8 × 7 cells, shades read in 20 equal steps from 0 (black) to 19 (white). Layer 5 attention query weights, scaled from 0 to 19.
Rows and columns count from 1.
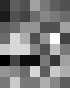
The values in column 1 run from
0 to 15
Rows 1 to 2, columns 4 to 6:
12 9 7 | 8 10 9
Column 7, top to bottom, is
6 8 12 5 9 12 13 7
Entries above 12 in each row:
0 0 0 3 4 0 3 2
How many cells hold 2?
1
